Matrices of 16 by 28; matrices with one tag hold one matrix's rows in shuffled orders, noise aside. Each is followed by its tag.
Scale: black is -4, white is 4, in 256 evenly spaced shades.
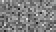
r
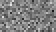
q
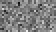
r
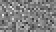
q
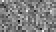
r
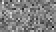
q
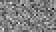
q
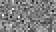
q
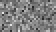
q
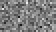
r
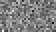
q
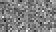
r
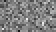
r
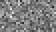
q
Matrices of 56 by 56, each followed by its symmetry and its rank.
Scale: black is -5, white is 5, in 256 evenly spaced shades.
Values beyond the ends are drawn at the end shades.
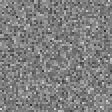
symmetric, full rank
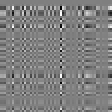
neither, rank one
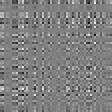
antisymmetric, rank two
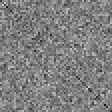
symmetric, full rank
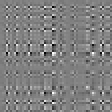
symmetric, rank two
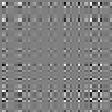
symmetric, rank one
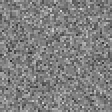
antisymmetric, full rank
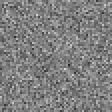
antisymmetric, full rank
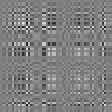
symmetric, rank two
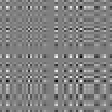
symmetric, rank one
